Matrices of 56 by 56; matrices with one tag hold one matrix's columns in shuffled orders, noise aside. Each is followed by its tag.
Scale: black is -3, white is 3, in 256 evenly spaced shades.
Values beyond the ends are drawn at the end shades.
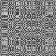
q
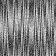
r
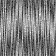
r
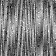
r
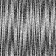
r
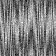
r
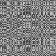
q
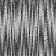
r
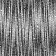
r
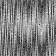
r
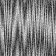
r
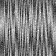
r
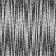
r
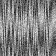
r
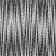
r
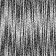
r
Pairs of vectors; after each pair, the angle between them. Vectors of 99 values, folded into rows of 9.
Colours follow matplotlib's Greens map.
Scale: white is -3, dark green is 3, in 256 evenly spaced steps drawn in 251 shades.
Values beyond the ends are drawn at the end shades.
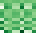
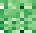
nearly parallel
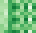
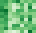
nearly opposite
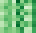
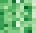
nearly opposite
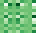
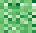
nearly parallel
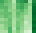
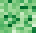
orthogonal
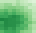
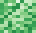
orthogonal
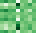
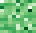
partly opposed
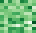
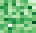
partly aligned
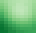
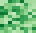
orthogonal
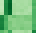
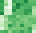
nearly opposite
